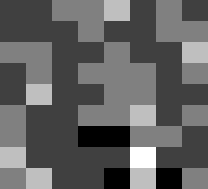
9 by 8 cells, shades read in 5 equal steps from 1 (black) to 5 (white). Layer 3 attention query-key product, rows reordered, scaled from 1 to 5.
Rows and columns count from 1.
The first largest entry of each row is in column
5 4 8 2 2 6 1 6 2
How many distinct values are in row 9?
4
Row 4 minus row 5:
0 -1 0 1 0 0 0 1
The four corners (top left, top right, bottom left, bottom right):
2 2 3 3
